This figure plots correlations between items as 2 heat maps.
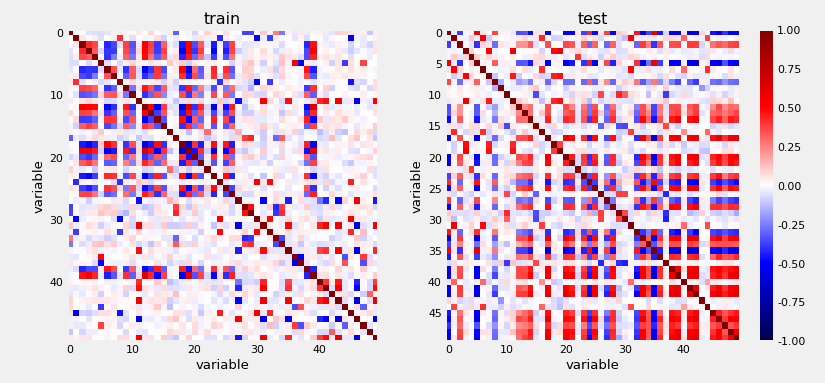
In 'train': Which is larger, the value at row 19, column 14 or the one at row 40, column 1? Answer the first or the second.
the second
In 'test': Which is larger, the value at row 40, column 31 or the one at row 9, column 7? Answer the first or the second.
the first
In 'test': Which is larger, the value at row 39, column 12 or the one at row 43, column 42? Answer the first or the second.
the first
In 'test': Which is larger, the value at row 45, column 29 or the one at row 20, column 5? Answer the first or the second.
the first
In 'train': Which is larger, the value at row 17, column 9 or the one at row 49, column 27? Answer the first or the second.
the first
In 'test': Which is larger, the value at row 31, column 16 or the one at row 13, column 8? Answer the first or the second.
the first
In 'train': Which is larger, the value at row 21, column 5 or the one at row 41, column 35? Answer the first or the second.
the second
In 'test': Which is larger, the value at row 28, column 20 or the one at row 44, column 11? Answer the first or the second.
the first
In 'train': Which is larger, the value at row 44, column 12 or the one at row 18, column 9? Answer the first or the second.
the first
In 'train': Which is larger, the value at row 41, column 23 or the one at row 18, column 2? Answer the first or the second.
the first
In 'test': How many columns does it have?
50
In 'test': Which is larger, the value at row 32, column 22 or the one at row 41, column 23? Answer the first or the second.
the second
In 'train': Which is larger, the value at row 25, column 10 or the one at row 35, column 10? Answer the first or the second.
the first
